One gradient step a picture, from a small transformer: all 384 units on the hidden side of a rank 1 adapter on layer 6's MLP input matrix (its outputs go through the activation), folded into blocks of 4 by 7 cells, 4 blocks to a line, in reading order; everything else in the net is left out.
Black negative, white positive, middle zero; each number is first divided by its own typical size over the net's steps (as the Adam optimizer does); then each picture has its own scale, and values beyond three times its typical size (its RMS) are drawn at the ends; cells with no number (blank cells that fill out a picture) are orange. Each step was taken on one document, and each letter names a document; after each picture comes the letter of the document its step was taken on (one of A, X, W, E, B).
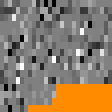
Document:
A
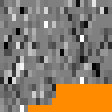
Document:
A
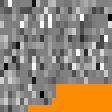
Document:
A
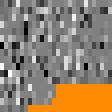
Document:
A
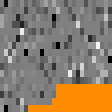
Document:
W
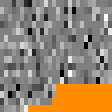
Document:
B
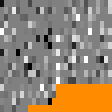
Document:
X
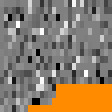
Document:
B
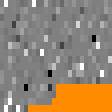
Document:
W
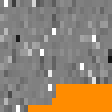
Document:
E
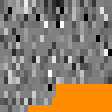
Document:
A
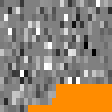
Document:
X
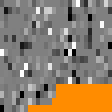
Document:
X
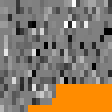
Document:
B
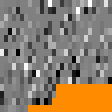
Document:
X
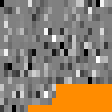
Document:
X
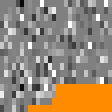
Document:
B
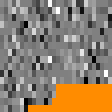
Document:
E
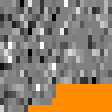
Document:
B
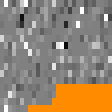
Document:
W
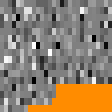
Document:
E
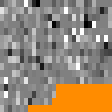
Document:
A
